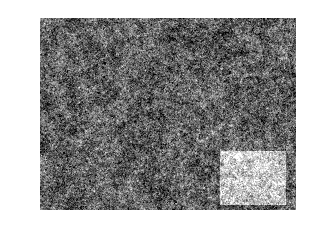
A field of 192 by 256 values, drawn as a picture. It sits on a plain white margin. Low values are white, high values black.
An odd patch, lower than its surroundings, sits in the bottom right. On average the colour sits 60% of the way up the scale. There are no regular stripes. The ninth with the lowest average is the bottom right. The texture is blotchy. Neither half mirrors the other.
